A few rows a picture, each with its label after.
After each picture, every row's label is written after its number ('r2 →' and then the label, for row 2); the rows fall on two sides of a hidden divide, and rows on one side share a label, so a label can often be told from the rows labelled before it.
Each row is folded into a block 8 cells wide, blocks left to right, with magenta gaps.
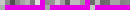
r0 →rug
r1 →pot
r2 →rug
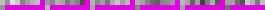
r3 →pot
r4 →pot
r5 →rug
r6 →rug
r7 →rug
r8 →rug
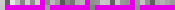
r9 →pot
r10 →rug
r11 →pot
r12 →rug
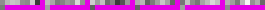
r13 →pot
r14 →rug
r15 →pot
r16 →rug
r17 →rug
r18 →rug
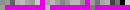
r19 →rug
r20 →rug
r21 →pot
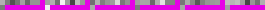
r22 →rug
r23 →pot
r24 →rug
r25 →rug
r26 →rug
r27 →pot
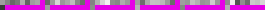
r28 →rug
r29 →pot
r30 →pot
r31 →pot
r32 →pot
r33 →rug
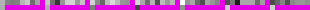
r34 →rug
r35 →rug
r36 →rug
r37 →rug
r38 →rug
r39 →rug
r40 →rug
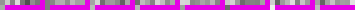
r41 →pot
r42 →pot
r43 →rug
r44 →rug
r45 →rug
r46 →rug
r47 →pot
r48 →pot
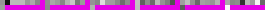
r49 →pot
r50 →rug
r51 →pot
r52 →rug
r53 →rug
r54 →rug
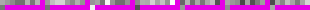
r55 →rug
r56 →pot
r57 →pot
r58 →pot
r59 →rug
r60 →rug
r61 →pot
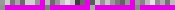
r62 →rug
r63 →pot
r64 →pot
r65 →pot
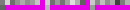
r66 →rug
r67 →rug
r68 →pot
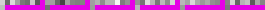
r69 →pot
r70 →rug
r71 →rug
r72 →pot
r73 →pot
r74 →rug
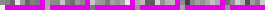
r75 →pot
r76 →pot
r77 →rug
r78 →rug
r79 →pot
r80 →pot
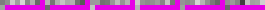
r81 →pot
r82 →pot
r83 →rug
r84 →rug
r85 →pot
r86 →rug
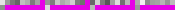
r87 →rug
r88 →pot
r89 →rug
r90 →rug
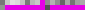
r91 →pot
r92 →rug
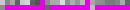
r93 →rug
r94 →pot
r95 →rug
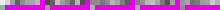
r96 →rug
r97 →pot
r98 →rug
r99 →pot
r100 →rug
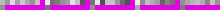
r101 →pot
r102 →rug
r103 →rug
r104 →pot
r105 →pot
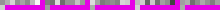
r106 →pot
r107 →pot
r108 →rug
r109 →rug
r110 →rug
